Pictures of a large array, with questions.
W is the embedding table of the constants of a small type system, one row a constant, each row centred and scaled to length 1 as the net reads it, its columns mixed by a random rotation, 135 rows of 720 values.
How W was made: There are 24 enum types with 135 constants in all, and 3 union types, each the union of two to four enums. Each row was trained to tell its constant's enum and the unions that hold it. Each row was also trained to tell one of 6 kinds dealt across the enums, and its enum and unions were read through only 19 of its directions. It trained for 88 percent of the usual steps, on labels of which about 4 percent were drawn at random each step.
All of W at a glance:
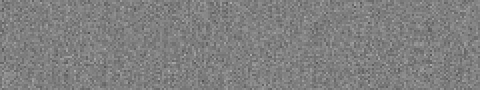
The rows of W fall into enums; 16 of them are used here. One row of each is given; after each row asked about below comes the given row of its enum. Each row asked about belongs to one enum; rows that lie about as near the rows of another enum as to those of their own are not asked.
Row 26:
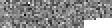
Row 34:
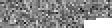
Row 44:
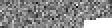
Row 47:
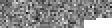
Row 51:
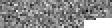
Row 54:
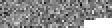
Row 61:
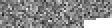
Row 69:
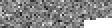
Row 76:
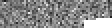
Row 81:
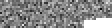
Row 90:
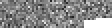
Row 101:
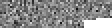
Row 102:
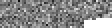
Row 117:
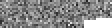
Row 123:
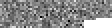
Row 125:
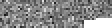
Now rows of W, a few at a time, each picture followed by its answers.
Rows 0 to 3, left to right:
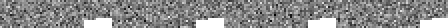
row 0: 61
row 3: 61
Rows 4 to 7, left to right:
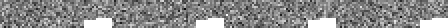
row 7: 44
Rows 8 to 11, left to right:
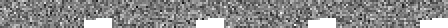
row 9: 90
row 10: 26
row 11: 81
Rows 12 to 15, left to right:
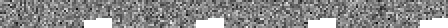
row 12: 101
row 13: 44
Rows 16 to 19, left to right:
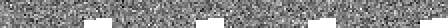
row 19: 54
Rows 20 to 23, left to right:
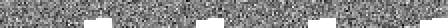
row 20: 117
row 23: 61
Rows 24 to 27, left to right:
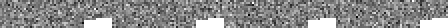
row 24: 54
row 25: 69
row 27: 125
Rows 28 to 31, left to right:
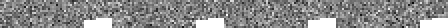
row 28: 102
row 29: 26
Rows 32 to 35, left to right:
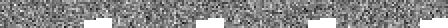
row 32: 69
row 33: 47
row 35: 44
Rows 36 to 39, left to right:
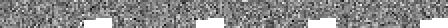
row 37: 81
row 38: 123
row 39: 51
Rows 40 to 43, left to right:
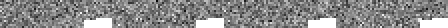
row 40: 44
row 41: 61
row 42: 76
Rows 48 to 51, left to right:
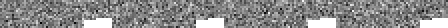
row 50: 61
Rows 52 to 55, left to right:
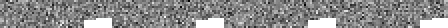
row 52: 26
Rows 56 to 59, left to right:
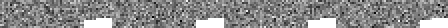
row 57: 123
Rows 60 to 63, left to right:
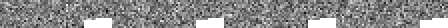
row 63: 47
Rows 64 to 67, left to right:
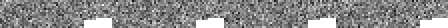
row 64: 117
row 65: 76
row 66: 117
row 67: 117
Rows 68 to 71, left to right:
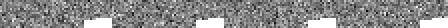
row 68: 125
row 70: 26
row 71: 81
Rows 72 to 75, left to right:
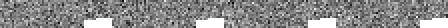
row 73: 101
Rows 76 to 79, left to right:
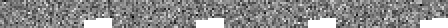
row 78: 81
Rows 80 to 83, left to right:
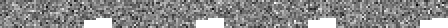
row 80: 47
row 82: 54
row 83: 54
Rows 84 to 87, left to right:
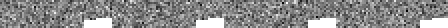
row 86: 34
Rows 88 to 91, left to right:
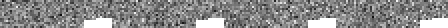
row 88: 44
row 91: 26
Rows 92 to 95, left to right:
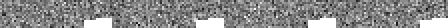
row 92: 125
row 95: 76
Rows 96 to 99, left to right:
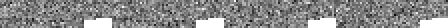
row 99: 44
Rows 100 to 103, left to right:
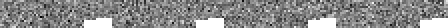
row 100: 123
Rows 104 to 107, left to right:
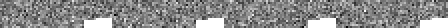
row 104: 125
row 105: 125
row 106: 102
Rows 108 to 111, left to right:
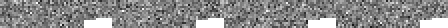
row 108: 54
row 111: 90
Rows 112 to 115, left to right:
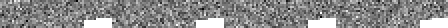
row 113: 54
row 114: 125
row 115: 90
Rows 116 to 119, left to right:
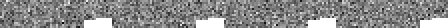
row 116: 102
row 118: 90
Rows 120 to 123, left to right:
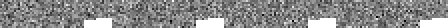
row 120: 51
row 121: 26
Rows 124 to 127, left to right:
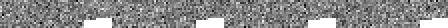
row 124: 61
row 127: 81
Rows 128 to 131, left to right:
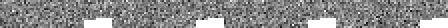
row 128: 117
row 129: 90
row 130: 117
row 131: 123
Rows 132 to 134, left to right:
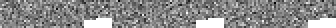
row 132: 34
